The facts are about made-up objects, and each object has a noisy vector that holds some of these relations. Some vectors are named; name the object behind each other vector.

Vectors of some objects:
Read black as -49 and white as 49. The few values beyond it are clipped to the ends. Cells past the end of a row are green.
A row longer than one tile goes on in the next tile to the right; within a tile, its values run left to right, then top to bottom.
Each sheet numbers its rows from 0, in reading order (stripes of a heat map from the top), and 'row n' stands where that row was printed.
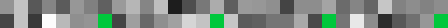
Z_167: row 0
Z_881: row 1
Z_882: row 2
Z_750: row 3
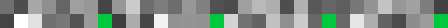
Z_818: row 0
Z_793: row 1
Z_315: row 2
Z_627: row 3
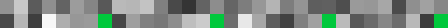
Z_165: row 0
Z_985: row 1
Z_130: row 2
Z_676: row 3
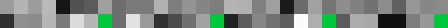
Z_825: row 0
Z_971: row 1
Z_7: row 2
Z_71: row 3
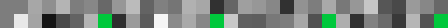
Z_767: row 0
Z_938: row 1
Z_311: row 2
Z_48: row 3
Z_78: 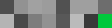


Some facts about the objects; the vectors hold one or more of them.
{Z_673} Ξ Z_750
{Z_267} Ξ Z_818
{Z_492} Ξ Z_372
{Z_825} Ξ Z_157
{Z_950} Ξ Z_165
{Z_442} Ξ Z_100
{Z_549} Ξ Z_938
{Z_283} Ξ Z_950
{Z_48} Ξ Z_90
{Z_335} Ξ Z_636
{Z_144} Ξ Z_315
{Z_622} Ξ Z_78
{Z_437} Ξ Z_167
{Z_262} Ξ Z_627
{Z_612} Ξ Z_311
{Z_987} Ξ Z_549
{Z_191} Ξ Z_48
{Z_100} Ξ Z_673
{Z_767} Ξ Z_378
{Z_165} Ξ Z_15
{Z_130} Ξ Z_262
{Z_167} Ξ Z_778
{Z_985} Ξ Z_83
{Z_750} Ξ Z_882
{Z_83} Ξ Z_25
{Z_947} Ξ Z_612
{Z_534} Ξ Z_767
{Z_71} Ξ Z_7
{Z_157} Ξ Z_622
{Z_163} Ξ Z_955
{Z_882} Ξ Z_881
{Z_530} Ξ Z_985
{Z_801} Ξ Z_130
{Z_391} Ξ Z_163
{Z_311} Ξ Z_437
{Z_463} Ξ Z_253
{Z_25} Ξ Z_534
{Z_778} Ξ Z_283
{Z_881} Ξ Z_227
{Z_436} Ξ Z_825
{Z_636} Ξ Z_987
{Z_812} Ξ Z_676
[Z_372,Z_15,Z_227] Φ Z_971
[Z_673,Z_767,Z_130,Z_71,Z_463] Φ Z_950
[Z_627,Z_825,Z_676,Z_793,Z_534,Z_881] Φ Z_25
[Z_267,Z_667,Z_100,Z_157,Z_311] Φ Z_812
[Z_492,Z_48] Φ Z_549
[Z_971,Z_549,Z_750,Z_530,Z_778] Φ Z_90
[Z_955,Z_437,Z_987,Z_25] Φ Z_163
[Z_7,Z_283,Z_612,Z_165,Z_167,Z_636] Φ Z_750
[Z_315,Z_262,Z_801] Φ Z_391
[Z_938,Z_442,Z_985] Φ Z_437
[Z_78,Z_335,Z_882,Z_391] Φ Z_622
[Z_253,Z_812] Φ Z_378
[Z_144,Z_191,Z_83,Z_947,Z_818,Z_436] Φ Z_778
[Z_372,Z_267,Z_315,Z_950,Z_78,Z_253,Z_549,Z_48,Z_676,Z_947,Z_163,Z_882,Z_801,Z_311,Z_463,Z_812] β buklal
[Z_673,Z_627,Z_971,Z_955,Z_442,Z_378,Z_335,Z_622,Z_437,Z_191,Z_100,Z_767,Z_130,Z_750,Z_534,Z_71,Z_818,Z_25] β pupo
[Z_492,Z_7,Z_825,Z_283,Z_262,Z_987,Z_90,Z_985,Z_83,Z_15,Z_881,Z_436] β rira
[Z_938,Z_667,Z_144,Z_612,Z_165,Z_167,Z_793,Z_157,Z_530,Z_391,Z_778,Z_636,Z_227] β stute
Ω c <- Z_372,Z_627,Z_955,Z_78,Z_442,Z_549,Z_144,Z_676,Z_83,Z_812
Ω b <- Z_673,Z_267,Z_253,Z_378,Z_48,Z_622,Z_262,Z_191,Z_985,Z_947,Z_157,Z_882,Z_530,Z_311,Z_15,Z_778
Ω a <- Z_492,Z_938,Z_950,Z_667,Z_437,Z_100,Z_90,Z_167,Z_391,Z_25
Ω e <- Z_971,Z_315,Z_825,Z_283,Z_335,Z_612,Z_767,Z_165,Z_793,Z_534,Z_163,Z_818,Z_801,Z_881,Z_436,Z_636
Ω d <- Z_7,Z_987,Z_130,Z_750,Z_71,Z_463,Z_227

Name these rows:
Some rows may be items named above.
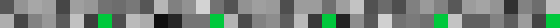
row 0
Z_78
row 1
Z_955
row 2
Z_78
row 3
Z_391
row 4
Z_812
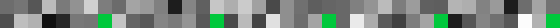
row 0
Z_955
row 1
Z_947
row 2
Z_530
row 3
Z_130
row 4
Z_7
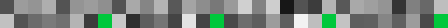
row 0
Z_676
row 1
Z_372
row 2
Z_492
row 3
Z_812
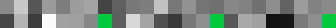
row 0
Z_227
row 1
Z_622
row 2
Z_71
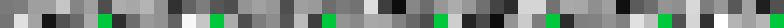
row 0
Z_378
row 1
Z_90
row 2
Z_78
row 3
Z_267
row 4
Z_253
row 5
Z_987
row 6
Z_144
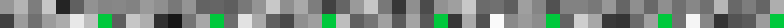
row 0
Z_15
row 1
Z_191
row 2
Z_627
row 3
Z_801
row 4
Z_636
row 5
Z_335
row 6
Z_442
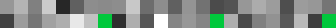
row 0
Z_15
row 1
Z_157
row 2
Z_78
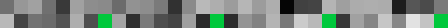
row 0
Z_549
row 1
Z_163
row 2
Z_436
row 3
Z_262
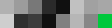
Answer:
Z_463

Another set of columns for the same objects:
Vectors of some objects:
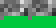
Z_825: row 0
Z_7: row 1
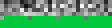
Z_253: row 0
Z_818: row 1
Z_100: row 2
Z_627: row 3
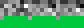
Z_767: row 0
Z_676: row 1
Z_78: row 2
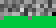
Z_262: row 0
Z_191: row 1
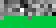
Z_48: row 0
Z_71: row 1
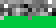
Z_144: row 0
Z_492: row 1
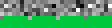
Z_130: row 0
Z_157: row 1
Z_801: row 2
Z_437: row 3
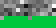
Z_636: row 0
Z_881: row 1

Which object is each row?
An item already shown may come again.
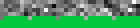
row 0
Z_7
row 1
Z_157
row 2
Z_15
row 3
Z_676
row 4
Z_391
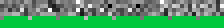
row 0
Z_262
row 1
Z_463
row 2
Z_436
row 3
Z_227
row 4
Z_938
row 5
Z_987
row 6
Z_622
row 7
Z_971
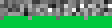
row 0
Z_90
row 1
Z_549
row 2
Z_955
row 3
Z_378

